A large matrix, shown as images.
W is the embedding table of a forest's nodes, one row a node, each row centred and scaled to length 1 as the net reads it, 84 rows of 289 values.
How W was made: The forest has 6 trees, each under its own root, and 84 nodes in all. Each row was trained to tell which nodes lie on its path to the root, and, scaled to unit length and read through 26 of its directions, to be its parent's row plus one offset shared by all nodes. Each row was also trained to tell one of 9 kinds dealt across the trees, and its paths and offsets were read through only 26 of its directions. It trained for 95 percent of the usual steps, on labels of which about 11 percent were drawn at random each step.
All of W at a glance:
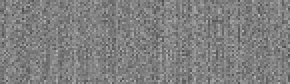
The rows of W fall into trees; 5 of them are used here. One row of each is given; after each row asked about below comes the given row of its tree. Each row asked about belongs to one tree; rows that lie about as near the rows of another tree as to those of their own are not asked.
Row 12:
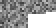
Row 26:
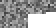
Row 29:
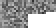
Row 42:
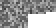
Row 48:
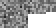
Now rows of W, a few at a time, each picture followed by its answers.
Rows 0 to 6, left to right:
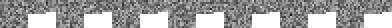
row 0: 48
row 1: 12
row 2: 12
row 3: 29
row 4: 48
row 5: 48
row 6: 29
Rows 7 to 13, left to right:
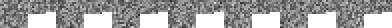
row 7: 42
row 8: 12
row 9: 42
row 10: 12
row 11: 12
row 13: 42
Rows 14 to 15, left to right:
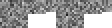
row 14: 48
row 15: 48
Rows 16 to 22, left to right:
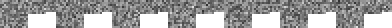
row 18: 42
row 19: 12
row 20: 29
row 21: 48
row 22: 42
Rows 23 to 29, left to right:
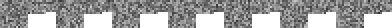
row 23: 48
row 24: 12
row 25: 26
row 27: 48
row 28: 29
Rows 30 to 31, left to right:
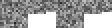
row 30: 12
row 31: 29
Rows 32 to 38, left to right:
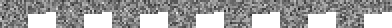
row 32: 48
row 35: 42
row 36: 42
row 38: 26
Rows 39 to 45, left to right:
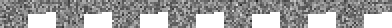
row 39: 48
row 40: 48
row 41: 29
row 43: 12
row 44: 48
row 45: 48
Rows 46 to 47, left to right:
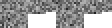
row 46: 12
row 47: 12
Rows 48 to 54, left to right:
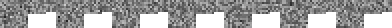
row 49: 29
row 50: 26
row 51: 29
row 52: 29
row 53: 48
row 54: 29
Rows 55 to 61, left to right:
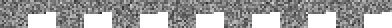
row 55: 42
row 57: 12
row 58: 48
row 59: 26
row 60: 42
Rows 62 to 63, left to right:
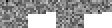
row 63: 26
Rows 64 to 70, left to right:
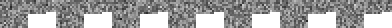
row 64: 12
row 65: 48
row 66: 42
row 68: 12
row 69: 29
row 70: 12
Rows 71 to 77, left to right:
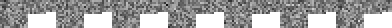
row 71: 12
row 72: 29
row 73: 48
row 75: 12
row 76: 42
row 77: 12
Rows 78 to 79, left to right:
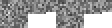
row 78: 29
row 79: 42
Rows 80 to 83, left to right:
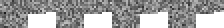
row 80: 48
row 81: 26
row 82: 48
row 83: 12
